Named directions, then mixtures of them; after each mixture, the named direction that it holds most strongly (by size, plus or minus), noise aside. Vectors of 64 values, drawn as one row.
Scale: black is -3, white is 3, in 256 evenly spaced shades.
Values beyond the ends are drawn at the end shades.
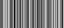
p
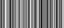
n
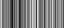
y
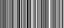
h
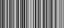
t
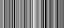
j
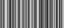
n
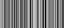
j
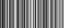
t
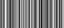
n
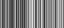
t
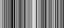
y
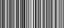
t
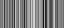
j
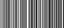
h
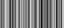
n
